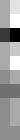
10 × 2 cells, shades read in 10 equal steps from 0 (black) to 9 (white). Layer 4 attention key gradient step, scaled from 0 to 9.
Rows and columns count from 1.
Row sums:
14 15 2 13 15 11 8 11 11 10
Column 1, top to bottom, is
6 6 2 6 6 5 4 5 5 5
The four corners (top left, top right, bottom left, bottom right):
6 8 5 5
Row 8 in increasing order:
5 6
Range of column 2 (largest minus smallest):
9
